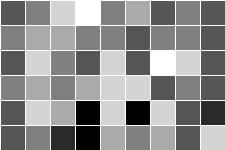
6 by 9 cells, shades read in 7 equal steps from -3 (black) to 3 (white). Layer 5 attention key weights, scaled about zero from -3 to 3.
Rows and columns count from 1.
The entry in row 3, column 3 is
0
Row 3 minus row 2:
-1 1 -1 -1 2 0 3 2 0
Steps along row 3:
up down down up down up down down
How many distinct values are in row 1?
5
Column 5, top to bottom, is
0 0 2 2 2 1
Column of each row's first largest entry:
4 2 7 5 2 9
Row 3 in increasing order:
-1 -1 -1 -1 0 2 2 2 3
